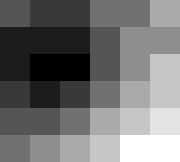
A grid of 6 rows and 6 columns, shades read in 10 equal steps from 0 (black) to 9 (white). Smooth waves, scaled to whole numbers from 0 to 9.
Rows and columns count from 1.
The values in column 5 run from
4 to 9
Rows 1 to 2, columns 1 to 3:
3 2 2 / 1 1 1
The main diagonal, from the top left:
3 1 0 4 7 9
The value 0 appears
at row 3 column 2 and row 3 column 3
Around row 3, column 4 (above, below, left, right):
3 4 0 5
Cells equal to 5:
4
